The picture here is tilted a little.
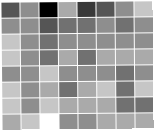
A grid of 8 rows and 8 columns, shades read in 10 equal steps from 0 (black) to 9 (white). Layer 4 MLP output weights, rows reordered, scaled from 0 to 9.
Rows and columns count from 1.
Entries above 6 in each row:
1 0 1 1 1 3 2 2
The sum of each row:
31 35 41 44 41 46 45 50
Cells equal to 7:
10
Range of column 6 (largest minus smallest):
4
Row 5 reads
5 5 7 5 5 5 4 5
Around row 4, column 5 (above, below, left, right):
5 5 6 6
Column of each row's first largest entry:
8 1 1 1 3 1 1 3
